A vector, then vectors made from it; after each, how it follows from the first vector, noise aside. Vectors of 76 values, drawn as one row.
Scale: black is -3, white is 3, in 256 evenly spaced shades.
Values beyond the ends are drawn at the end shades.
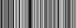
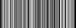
wrapped around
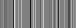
partly zeroed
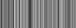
shrunk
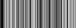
wrapped around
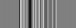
partly zeroed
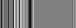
partly zeroed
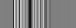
partly zeroed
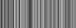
shrunk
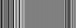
partly zeroed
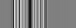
partly zeroed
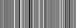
partly zeroed
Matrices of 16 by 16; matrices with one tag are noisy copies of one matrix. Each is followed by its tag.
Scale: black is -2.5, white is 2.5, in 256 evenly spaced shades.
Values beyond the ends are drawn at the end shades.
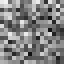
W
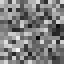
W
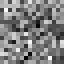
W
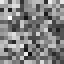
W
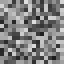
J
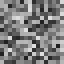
J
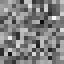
J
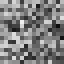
W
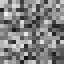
W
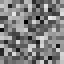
J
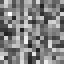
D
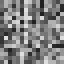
D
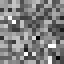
W
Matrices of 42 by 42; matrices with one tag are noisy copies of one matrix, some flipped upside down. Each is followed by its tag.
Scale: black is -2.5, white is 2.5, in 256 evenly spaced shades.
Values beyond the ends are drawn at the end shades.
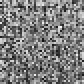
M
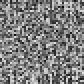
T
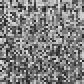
M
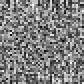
T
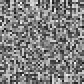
T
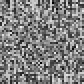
T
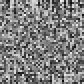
T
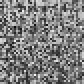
M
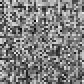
M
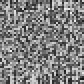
T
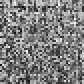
M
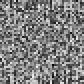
T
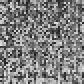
M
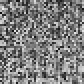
M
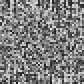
T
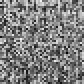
M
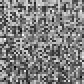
M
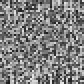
T
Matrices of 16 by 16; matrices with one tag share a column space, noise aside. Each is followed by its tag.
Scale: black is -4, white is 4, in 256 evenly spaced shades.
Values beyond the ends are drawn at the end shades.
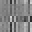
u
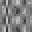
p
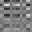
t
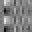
p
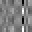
p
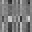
u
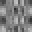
p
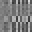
u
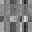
u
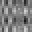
p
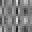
p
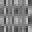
p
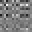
t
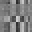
u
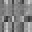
u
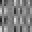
p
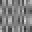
p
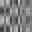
p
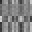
u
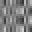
p
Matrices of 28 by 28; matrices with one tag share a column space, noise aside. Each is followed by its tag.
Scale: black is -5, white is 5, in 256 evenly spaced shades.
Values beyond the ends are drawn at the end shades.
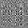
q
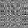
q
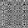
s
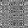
s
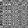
s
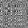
q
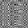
s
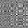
q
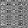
s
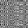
s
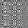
s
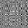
q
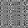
s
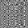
s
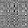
q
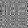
q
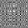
q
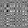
q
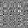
q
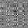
q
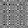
s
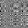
q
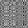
s
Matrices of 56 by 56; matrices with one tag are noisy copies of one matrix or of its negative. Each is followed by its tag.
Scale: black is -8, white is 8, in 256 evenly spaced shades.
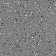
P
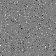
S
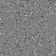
P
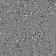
P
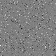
S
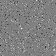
S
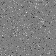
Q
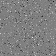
P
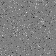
Q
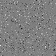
S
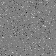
Q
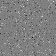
P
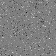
Q
